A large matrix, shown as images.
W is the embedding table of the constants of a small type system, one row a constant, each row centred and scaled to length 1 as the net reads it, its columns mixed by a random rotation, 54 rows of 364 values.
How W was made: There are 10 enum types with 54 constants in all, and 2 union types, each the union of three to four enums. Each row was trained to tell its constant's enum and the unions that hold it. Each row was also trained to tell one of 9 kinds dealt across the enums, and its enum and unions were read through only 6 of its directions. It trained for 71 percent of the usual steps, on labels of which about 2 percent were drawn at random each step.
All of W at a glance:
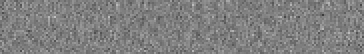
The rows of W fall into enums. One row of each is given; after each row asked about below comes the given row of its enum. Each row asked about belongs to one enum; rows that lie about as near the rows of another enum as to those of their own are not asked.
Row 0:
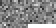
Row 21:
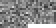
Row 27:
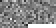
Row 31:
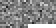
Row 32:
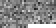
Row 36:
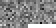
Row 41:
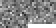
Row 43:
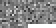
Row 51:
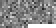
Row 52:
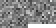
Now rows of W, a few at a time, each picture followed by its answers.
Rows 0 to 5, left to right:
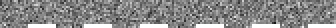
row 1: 21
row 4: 41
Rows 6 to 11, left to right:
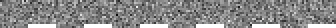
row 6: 32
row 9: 32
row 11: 43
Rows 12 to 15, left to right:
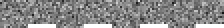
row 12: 31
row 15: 21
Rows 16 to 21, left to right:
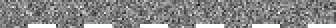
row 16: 52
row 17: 52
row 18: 43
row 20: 31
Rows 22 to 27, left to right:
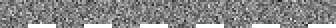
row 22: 43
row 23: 32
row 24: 27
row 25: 41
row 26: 51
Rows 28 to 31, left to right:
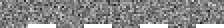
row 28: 32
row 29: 31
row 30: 52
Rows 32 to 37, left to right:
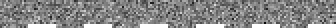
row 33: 52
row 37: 52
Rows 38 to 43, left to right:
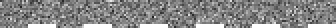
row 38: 32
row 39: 21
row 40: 43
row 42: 27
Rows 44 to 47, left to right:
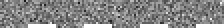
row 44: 27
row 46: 31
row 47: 21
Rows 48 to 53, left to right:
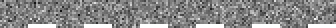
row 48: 36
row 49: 31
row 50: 21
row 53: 43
